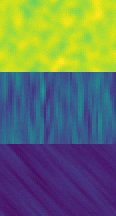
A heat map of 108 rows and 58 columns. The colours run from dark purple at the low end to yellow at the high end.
The table splits into 3 rows of 1 panel. Panel 1,1: very high, blotchy, faint in contrast. Panel 2,1: low, streaked downward. Panel 3,1: very low, slanting down to the right, faint in contrast.
